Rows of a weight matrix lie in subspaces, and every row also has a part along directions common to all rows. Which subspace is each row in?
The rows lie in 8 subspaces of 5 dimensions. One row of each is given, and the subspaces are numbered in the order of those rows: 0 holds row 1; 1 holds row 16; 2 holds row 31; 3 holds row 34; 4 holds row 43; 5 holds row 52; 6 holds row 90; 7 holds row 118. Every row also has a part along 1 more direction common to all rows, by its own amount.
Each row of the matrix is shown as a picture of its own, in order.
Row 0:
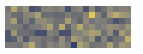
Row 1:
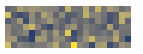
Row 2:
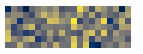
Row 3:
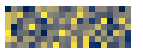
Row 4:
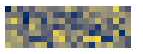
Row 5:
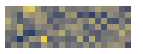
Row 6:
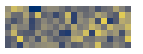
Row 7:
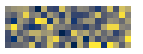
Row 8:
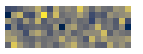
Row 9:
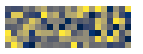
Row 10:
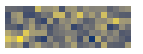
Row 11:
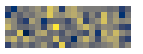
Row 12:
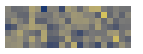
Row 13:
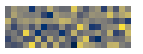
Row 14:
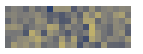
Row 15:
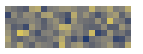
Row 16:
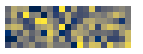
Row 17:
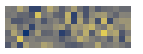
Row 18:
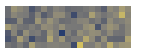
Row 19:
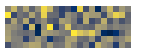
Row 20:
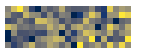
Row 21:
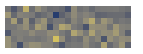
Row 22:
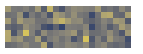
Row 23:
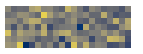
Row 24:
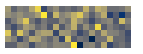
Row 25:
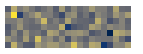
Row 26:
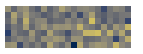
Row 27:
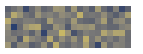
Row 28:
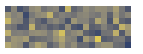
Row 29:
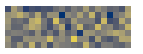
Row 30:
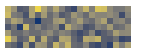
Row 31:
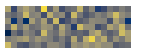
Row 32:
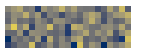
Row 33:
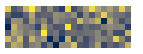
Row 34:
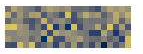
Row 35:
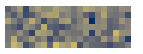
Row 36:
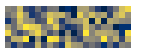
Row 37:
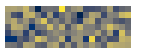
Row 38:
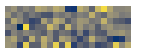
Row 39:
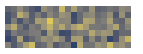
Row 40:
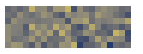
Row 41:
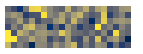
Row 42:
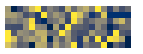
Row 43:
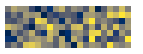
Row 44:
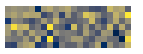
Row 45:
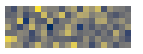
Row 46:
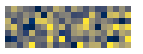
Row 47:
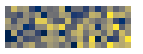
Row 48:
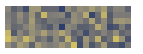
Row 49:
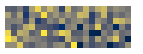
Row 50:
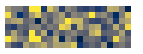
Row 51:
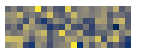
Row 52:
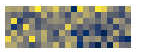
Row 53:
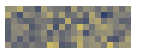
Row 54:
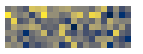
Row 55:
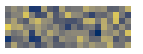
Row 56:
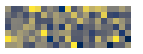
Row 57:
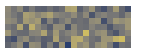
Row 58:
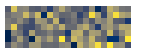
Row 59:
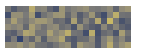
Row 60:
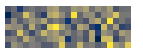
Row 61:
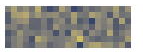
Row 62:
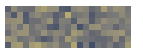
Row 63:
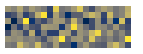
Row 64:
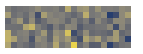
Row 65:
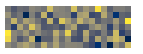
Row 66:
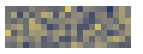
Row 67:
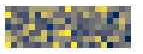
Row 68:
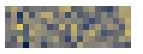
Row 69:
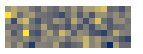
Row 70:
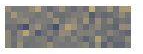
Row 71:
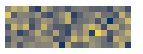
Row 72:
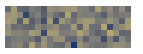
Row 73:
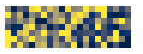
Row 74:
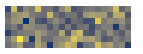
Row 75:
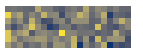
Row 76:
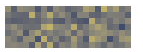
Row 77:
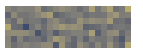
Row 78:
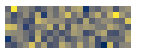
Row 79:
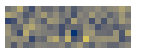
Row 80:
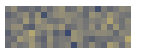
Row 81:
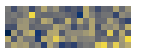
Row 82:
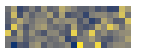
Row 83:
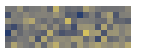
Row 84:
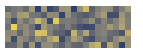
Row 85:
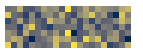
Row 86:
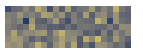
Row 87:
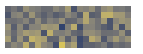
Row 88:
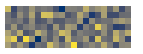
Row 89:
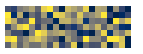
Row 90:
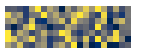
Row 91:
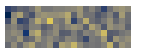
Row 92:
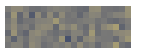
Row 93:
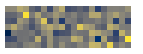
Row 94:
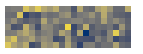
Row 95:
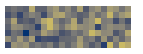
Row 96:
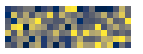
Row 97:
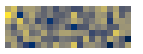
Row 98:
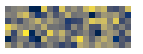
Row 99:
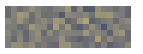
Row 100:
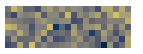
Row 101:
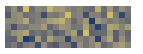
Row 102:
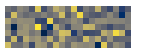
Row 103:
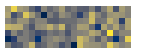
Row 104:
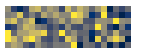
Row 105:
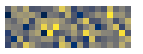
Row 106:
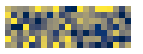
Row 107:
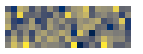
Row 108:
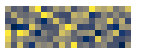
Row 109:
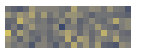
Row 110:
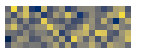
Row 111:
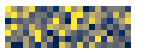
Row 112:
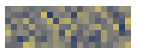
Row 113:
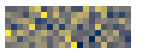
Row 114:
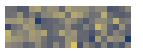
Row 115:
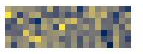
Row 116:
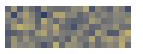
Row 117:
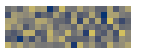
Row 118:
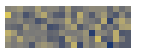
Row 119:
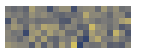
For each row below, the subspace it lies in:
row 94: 5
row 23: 5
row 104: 0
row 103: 1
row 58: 2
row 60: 7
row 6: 7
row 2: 6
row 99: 4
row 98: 1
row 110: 7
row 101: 4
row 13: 4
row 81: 3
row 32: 3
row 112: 2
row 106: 5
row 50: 1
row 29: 6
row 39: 1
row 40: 4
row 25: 1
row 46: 2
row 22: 4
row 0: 6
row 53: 4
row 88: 4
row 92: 5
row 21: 3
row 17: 7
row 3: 6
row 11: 7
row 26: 3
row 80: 0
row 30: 5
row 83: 3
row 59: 7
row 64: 0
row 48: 4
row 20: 0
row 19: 6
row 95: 6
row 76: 4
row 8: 1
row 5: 0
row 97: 1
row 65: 2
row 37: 0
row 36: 0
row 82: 5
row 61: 2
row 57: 5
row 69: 1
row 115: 1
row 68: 5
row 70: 7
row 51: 2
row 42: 3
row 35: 3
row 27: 6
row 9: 1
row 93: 2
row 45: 0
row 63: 1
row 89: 7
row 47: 3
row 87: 4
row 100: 3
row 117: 7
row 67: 0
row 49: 3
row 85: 0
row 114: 0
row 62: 3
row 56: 6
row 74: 2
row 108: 7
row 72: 2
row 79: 0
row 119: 4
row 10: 0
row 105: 4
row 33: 6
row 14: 4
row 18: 0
